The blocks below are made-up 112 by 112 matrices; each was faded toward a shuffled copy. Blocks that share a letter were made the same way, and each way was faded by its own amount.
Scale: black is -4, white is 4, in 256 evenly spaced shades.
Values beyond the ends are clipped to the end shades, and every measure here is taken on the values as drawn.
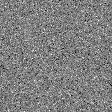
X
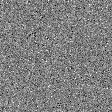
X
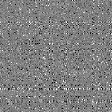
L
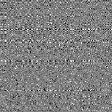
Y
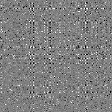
L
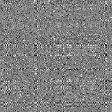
Y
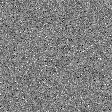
X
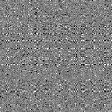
Y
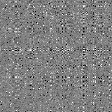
L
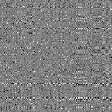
Y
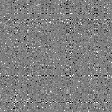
L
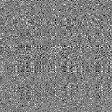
Y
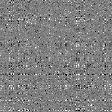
L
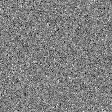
X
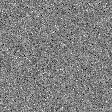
X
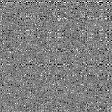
Y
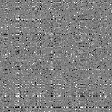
L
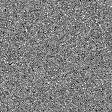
X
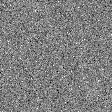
X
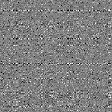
Y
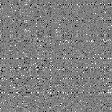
L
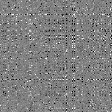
L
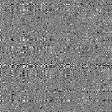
Y
